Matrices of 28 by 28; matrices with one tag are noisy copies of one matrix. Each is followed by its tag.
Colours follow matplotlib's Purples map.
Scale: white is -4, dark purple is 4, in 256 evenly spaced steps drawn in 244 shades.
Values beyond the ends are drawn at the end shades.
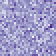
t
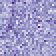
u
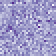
u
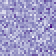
t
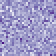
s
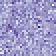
u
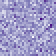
t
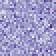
t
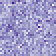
u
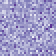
t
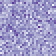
u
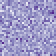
s
